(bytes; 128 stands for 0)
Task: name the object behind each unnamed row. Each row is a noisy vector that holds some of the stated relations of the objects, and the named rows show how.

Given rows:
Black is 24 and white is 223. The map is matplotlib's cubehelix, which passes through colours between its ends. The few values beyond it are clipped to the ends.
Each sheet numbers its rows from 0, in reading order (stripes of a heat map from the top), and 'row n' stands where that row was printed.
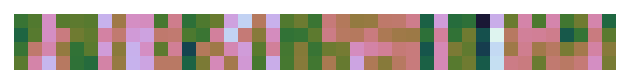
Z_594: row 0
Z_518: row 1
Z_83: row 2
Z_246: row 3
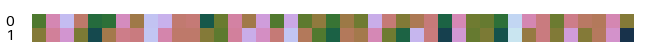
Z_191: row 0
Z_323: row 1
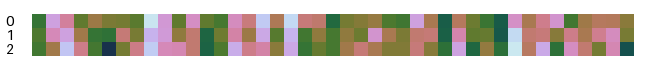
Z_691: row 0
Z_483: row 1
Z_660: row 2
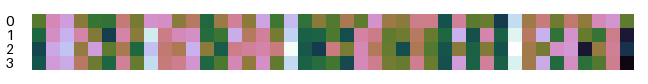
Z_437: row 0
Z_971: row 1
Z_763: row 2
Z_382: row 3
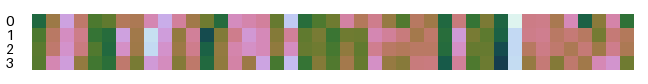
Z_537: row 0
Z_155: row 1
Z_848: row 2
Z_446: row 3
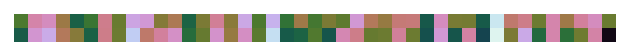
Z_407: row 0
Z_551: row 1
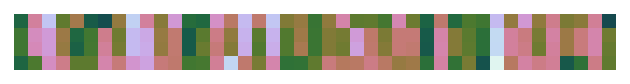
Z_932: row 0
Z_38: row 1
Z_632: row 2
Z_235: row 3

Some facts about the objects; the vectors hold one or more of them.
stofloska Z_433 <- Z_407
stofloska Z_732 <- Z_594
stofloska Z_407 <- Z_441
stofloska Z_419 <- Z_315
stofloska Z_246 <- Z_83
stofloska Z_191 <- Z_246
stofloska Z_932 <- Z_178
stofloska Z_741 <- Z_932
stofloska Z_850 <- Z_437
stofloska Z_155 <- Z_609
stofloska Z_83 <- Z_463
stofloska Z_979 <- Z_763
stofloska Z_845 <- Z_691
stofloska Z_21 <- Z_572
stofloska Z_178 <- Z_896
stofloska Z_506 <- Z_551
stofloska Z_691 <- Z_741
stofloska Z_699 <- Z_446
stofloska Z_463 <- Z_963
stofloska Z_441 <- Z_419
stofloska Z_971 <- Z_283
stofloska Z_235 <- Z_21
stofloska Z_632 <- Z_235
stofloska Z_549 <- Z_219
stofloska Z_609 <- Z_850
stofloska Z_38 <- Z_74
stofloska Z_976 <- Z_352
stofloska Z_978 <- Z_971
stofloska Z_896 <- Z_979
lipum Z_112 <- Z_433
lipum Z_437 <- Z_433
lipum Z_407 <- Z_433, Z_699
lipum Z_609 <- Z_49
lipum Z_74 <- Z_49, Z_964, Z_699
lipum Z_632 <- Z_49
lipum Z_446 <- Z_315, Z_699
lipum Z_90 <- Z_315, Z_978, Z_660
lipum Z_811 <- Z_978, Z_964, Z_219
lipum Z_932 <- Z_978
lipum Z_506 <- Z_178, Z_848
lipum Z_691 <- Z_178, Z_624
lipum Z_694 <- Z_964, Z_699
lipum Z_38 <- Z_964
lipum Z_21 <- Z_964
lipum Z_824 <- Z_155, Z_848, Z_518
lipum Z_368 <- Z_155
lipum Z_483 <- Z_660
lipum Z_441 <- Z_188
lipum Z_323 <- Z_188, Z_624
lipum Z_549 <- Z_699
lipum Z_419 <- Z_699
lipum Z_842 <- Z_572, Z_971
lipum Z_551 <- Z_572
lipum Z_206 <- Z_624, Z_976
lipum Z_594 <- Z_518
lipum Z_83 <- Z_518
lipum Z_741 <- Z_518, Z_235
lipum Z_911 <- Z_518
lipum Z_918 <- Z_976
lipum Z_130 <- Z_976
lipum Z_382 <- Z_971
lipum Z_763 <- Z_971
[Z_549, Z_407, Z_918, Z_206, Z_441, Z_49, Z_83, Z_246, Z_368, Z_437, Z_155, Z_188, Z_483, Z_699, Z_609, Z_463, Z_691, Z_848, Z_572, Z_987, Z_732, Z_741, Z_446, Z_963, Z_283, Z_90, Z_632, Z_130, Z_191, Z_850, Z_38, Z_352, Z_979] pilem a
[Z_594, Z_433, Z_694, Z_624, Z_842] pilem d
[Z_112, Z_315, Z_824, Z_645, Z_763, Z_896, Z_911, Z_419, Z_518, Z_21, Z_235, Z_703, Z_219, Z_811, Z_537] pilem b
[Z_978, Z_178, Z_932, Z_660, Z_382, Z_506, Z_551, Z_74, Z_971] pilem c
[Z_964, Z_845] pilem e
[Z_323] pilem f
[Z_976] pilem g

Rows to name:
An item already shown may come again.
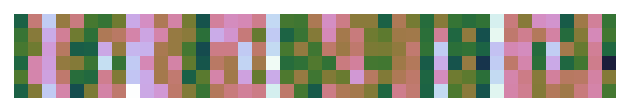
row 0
Z_896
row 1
Z_219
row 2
Z_433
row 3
Z_842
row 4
Z_732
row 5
Z_976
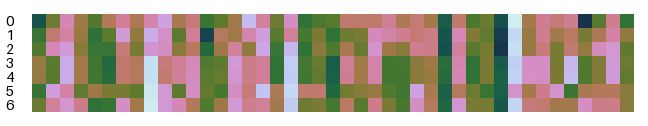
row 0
Z_911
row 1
Z_83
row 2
Z_437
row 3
Z_964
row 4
Z_964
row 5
Z_691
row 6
Z_188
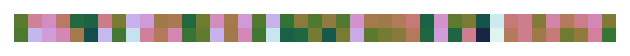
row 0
Z_463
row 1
Z_572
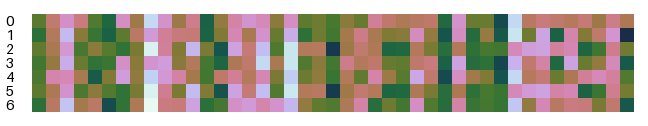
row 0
Z_848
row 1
Z_74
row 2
Z_845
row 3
Z_694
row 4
Z_441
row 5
Z_845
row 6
Z_178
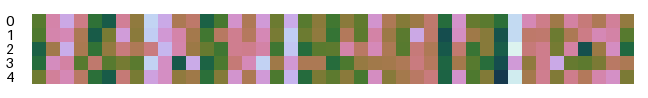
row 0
Z_699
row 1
Z_441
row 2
Z_419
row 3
Z_741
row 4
Z_963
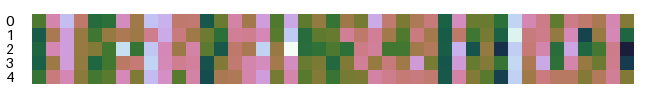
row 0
Z_191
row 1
Z_112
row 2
Z_842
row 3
Z_506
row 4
Z_368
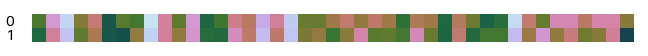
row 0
Z_979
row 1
Z_932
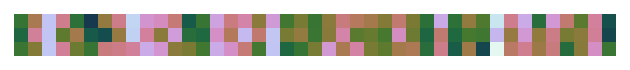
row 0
Z_978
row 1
Z_932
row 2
Z_315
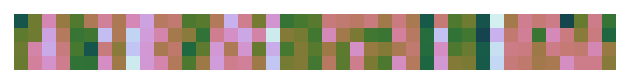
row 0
Z_824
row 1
Z_624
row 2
Z_49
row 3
Z_188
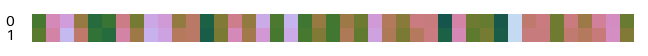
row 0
Z_609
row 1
Z_246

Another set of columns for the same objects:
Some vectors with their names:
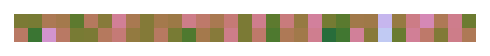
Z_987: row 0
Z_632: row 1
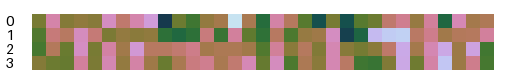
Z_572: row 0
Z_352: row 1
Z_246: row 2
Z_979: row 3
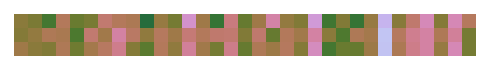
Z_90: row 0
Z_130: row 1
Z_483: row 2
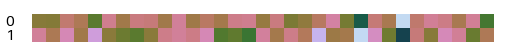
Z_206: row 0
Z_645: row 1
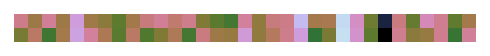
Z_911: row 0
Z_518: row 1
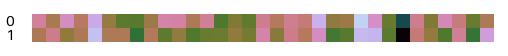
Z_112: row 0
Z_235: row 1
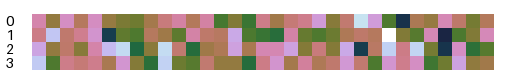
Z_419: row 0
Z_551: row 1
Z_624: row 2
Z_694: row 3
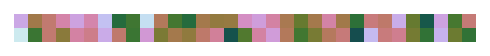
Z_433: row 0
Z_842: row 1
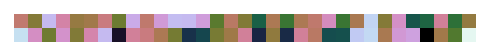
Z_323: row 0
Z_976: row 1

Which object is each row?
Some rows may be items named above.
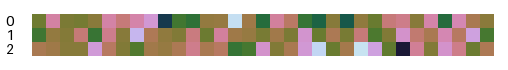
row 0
Z_572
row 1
Z_741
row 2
Z_824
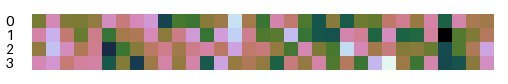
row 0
Z_572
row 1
Z_971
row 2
Z_74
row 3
Z_506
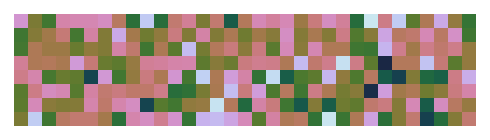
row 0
Z_594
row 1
Z_741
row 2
Z_446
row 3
Z_896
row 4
Z_978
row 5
Z_699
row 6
Z_572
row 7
Z_178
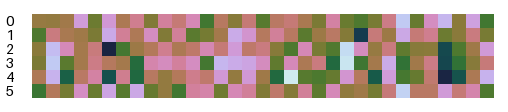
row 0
Z_732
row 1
Z_188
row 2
Z_74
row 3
Z_178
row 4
Z_660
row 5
Z_963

